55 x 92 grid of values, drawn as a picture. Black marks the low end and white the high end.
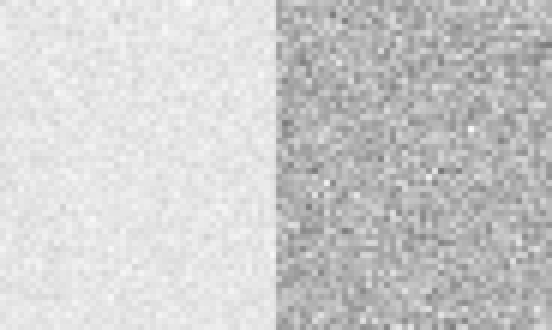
It is made of 1 by 2 panels. Panel 1,1: very high, fine-grained, faint in contrast. Panel 1,2: high, fine-grained.
